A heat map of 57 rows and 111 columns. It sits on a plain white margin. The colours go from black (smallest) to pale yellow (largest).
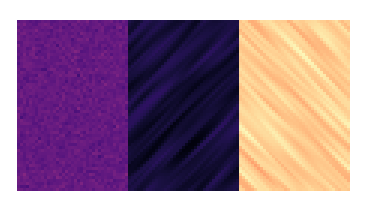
The table splits into one row of 3 panels. Panel 1,1: low, fine-grained, faint in contrast. Panel 1,2: very low, slanting up to the right, faint in contrast. Panel 1,3: very high, slanting down to the right, faint in contrast.
